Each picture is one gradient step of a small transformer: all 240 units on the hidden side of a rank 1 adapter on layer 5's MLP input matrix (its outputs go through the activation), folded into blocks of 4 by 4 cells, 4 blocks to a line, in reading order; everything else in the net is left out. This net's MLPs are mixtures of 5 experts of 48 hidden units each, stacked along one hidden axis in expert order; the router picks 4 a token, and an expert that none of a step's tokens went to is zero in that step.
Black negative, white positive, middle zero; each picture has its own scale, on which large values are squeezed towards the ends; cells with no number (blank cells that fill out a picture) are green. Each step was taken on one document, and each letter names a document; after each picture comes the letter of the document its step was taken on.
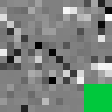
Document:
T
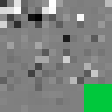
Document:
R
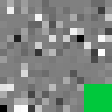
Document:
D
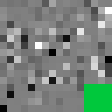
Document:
T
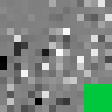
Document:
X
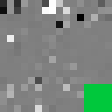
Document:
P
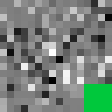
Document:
T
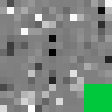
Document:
D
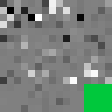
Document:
R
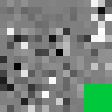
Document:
X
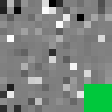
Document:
P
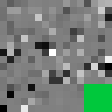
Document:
T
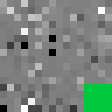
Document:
D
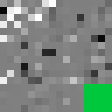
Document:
R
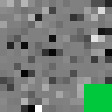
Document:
D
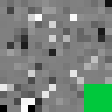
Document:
D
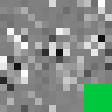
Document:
X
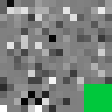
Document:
D
